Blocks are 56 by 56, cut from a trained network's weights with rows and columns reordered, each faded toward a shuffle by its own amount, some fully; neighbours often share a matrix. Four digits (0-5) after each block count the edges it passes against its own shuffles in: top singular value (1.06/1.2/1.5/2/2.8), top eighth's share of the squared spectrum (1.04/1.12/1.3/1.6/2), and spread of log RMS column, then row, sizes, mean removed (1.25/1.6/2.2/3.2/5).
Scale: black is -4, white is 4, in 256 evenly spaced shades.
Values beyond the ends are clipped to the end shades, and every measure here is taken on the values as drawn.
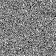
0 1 0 0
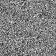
0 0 0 0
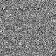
3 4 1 1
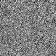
2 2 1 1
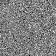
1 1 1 0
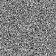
2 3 1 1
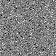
0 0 0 0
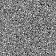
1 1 0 0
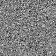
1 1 0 0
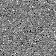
0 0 0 0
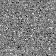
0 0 0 0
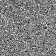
0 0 0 0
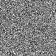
1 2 0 0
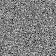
0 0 0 0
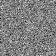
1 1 0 0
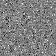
0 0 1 0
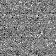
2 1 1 0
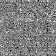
2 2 1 0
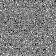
1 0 0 0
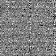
2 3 2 0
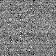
2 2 2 0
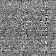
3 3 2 0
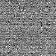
3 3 3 0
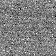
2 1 1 0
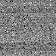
2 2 2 0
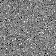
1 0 0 0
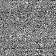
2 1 1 0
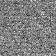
1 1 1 0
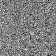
1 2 1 1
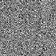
2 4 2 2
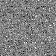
0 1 0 0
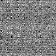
3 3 3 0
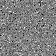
1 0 0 0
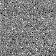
1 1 1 0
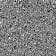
0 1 0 0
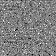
0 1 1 0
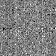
2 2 0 2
